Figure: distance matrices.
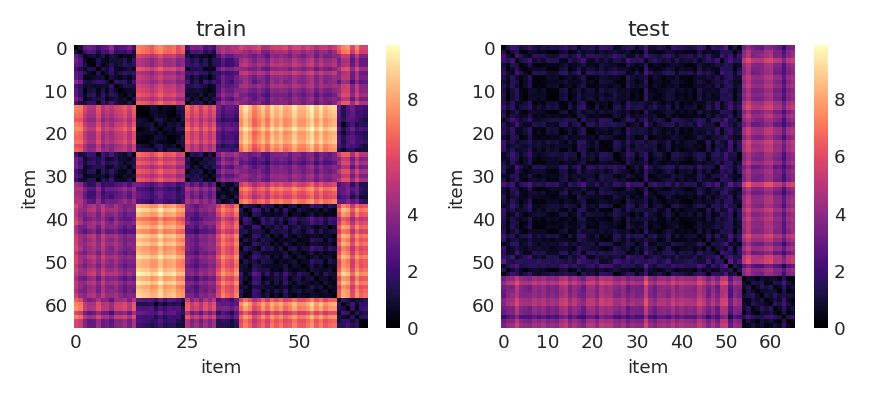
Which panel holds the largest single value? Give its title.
train
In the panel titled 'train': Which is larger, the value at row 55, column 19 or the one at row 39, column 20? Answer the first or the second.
the first
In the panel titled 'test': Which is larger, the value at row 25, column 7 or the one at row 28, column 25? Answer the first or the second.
the second
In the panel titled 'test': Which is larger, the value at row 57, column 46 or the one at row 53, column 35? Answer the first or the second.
the first
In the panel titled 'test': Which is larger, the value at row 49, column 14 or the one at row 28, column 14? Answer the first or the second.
the second
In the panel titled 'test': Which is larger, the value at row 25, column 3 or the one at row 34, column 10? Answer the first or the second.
the first
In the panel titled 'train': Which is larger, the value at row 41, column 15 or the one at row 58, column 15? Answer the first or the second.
the second
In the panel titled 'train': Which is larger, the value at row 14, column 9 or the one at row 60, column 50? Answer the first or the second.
the second
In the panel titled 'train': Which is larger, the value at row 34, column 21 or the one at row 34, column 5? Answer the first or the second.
the second
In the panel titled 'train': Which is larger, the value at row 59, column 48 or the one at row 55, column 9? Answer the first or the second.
the first
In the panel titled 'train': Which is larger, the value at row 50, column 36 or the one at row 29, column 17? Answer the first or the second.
the first
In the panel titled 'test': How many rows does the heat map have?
66
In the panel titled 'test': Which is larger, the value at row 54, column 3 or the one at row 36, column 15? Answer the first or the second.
the first
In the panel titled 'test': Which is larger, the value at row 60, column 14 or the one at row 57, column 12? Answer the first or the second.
the first
